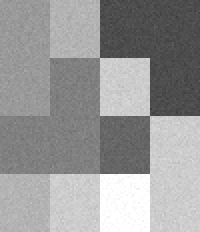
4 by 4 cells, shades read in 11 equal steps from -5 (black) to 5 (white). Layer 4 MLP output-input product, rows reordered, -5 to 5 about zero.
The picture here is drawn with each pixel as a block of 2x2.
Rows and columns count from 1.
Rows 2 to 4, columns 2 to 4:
0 3 -2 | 0 -1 3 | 3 5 3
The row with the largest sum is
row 4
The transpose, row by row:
1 1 0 2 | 2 0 0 3 | -2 3 -1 5 | -2 -2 3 3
